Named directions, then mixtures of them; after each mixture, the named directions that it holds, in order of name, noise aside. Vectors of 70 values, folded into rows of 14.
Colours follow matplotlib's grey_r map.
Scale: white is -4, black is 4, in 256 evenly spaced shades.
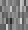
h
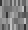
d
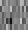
d, h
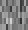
h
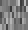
h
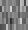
h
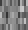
d, h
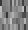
d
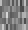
d, h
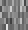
h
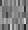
d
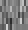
h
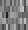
d, h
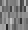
h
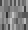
d
